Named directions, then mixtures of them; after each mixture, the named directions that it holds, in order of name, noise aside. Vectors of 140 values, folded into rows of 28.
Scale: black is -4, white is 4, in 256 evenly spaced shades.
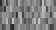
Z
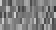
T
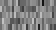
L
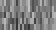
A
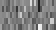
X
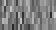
A, Z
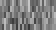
A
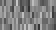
A, L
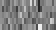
X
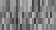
A, X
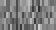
A, X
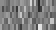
X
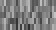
A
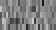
A, L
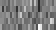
X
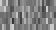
Z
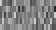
T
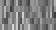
A, Z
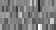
X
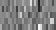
X
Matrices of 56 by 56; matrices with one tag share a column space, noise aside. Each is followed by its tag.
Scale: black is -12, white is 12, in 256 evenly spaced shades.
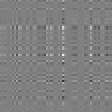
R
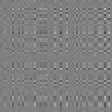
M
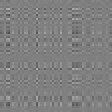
M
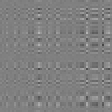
M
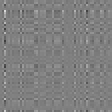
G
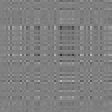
R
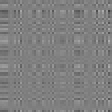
G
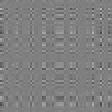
M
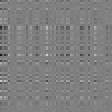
R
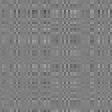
G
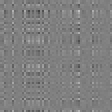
G
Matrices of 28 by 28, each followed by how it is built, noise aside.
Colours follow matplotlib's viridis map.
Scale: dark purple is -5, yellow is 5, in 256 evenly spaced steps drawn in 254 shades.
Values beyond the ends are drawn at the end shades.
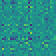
low rank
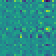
low rank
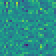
low rank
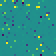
sparse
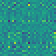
low rank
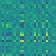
low rank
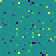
sparse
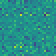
low rank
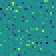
sparse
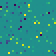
sparse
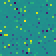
sparse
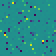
sparse
